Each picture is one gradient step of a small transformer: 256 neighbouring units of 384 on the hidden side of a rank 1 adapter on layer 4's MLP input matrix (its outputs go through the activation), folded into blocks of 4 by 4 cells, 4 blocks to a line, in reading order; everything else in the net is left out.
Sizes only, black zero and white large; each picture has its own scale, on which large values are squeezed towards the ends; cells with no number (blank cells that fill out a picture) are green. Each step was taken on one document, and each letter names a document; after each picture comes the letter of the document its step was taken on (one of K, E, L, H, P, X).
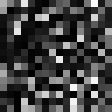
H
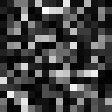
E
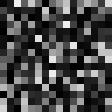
E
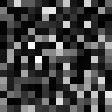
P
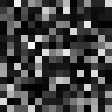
P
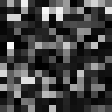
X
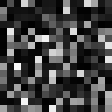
P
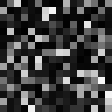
P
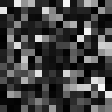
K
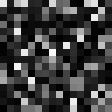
H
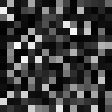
K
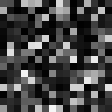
X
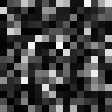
E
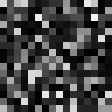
H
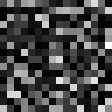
H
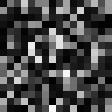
E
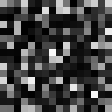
H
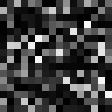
P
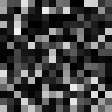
H
